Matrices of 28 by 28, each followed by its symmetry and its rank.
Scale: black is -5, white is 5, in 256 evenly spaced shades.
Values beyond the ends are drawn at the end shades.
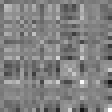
symmetric, rank three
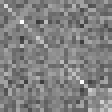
symmetric, rank five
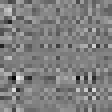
neither, rank three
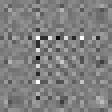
symmetric, rank three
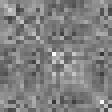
symmetric, rank five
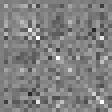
symmetric, rank five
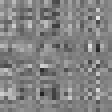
neither, rank three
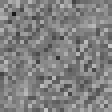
symmetric, full rank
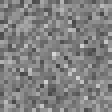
symmetric, full rank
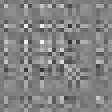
symmetric, rank three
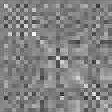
symmetric, rank five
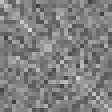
symmetric, full rank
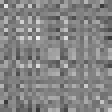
symmetric, rank three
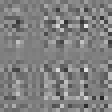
neither, rank three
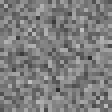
symmetric, full rank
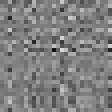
neither, rank three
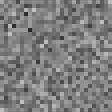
symmetric, full rank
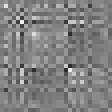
symmetric, rank three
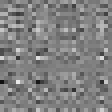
neither, rank three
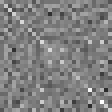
symmetric, rank five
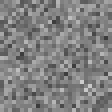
symmetric, full rank
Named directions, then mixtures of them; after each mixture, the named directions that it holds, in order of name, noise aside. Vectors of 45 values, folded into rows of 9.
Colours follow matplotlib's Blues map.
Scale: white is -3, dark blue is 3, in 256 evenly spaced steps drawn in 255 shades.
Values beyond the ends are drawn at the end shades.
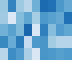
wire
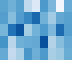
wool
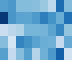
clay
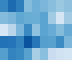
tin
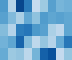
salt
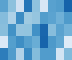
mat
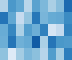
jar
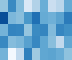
clay, jar, wool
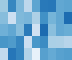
wire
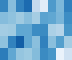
mat, salt, tin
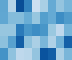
salt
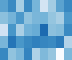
jar, mat, tin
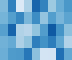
salt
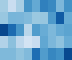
clay, tin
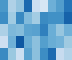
clay, mat, salt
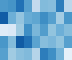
clay, salt, tin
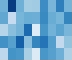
clay, tin, wire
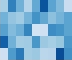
mat, salt, wire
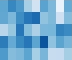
tin, wool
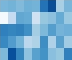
clay, jar, wire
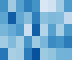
wire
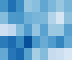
tin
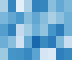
salt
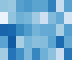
clay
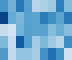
clay, salt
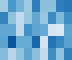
jar, wool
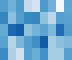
wool
